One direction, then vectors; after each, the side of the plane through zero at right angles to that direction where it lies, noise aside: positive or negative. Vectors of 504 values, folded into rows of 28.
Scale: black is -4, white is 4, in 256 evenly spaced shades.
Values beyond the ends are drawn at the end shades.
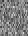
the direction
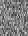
negative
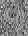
negative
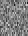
positive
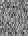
negative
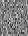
negative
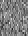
negative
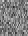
negative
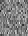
positive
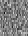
positive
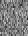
negative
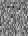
negative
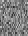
negative
